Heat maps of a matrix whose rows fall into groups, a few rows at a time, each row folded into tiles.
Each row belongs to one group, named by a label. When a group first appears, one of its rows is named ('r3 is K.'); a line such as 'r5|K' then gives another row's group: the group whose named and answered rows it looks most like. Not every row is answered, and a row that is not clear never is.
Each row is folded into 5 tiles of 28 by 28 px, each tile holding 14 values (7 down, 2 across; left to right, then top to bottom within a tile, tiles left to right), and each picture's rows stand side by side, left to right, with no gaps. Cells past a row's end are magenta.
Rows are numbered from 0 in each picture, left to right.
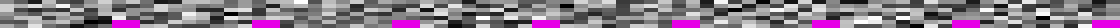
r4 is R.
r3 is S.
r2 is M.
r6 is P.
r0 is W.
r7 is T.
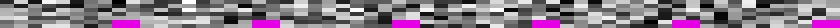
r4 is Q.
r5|R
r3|S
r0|T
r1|P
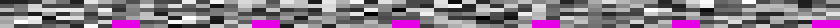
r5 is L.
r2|M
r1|M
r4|P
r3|T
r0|P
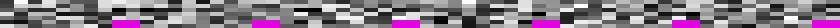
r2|W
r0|R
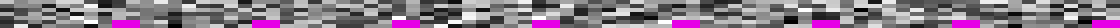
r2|Q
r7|S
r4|T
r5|P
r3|M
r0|L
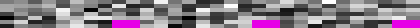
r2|L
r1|T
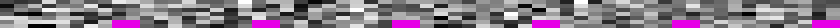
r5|P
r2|S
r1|W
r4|Q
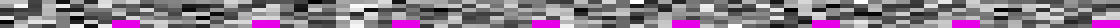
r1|T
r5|W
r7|W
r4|T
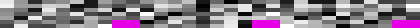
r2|Q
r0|M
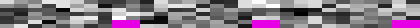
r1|R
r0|L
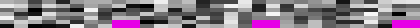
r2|R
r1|R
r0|M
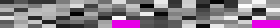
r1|R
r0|Q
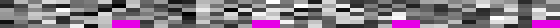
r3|L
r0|T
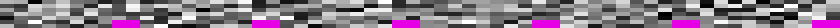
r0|Q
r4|Q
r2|M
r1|M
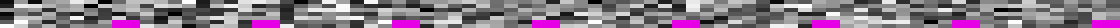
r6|P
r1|R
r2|P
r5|R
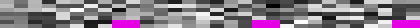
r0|S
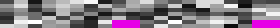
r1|L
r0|Q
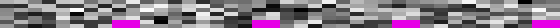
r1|W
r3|L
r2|L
